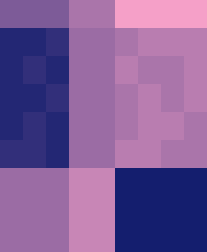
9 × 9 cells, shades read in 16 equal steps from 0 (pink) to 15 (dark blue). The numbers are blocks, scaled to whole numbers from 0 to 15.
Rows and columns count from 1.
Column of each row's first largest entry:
1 1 1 1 1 3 6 6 6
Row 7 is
6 6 6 3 3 15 15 15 15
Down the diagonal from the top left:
8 14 14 6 6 4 15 15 15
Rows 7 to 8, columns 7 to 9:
15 15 15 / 15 15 15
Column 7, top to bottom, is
0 4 5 4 4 4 15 15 15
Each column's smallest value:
6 6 6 3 3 0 0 0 0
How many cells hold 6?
19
